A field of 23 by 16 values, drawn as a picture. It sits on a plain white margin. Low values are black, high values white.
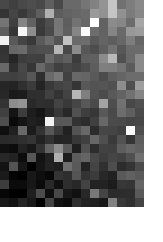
The values are skewed, with a long tail toward high values. The ninth with the lowest average is the bottom left. Values rise toward the top right. No regular stripes run through it. Overall the values sit about 30% of the way up the scale.
